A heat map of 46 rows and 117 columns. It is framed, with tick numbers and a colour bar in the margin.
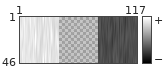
The table splits into one row of 3 panels. Panel 1,1: very high, streaked downward, faint in contrast. Panel 1,2: high, checkered. Panel 1,3: low, streaked downward, faint in contrast.
